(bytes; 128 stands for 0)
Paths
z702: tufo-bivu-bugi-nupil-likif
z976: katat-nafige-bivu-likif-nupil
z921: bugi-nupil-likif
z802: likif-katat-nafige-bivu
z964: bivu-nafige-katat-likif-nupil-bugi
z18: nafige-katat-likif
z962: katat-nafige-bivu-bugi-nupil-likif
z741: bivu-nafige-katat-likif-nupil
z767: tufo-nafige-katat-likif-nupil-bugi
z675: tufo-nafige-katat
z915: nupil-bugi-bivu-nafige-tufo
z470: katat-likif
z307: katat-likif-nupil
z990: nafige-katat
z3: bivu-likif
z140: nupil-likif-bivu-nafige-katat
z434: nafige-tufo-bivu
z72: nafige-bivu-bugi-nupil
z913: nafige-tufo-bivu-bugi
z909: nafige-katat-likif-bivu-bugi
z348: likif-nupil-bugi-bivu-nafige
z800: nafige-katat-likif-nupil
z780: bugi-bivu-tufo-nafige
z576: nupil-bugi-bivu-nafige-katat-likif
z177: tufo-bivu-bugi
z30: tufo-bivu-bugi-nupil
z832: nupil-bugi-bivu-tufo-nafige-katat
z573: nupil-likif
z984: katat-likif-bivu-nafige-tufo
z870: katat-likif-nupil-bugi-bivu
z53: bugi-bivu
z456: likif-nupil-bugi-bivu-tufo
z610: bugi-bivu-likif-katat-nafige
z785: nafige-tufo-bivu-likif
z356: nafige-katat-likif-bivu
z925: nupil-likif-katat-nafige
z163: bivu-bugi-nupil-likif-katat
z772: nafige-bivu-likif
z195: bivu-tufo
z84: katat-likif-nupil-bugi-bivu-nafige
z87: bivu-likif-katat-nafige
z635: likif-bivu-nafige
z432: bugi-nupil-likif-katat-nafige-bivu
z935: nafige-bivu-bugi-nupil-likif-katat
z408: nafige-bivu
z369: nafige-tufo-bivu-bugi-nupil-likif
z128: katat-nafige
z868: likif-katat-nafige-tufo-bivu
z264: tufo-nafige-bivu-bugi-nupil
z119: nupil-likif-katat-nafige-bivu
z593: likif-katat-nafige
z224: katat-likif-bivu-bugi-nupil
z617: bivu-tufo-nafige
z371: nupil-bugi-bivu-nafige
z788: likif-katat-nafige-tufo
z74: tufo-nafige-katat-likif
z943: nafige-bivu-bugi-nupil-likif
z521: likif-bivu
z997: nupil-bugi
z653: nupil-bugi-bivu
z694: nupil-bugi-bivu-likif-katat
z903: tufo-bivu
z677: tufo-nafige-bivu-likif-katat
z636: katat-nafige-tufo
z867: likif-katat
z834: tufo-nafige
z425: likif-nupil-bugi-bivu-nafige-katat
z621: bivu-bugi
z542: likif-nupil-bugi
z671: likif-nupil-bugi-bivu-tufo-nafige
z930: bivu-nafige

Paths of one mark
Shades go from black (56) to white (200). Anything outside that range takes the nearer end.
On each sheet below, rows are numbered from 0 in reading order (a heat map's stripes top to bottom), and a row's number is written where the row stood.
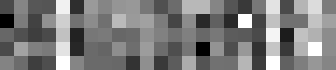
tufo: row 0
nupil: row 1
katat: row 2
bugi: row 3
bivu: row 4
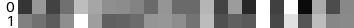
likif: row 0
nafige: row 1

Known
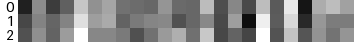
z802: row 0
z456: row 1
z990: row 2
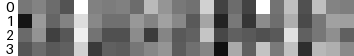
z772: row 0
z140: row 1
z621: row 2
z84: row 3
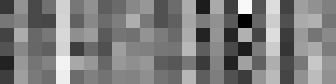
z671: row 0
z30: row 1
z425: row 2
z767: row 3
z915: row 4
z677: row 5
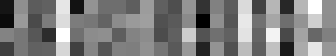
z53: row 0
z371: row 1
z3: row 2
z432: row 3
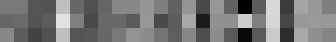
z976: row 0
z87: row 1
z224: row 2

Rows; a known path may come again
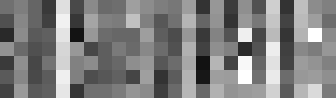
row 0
z962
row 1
z702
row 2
z53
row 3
z741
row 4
z671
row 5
z930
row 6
z834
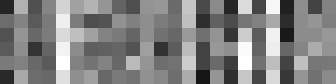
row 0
z867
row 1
z909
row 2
z788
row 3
z617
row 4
z772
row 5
z425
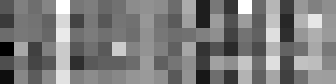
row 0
z935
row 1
z432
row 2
z636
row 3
z997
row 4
z128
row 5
z694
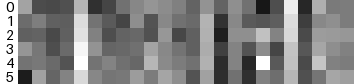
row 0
z307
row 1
z964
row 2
z87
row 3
z72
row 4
z943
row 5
z140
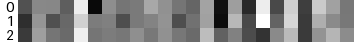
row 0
z921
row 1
z348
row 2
z677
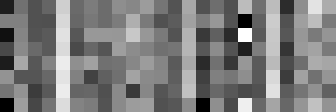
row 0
z119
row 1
z30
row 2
z573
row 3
z767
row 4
z832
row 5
z800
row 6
z621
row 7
z371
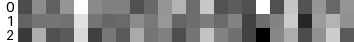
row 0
z990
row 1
z984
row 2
z177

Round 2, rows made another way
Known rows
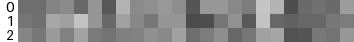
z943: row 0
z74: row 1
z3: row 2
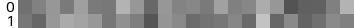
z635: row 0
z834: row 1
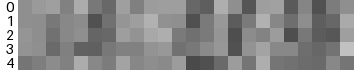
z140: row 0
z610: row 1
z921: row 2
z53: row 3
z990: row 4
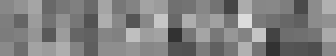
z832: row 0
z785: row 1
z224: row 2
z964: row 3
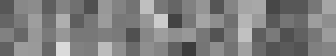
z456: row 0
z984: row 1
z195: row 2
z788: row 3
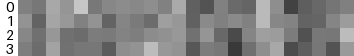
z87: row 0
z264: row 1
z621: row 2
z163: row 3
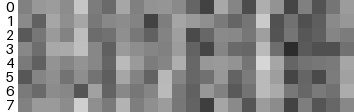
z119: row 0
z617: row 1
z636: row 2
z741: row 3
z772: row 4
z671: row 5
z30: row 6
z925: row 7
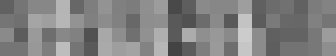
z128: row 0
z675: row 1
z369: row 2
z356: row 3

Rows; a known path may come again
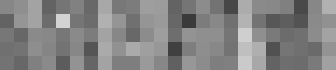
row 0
z832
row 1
z868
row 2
z408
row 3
z935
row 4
z72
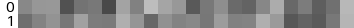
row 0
z694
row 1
z635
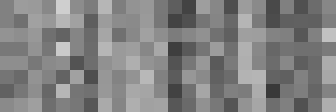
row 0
z925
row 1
z767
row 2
z371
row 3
z18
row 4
z610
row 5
z702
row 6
z307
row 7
z576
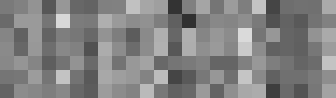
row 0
z224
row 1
z593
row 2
z913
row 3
z369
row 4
z997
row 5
z356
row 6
z348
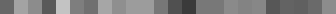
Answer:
z867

